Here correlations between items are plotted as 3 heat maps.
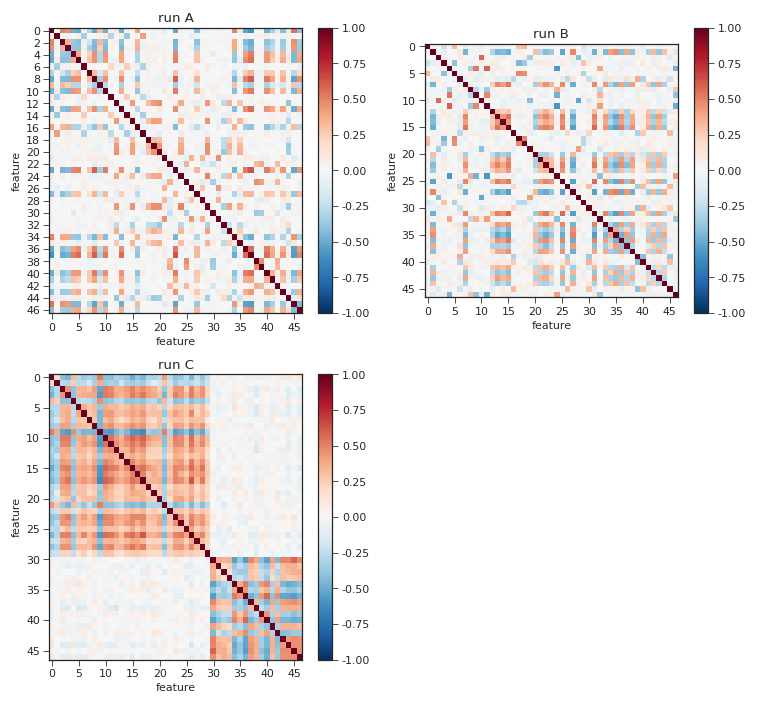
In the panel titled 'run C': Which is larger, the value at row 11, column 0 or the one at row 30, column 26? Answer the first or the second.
the second
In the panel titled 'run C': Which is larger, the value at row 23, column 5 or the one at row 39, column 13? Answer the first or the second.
the first
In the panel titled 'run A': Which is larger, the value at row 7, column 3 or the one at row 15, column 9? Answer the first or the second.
the second
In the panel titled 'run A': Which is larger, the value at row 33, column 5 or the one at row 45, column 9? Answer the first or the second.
the second
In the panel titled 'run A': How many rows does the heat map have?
47
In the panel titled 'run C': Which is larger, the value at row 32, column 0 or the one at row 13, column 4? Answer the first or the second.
the first
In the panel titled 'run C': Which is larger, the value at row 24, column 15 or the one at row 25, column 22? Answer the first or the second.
the first
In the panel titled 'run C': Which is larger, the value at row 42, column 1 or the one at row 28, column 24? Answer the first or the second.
the second
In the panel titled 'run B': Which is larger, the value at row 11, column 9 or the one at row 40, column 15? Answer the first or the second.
the first
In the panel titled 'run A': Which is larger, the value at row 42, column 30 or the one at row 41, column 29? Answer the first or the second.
the second
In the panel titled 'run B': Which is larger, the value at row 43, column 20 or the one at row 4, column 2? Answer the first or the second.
the second
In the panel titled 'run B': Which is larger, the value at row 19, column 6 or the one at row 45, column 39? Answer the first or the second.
the first
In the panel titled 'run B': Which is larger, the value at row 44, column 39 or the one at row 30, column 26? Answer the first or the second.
the second
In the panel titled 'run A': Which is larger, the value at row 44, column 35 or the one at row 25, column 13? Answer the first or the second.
the second
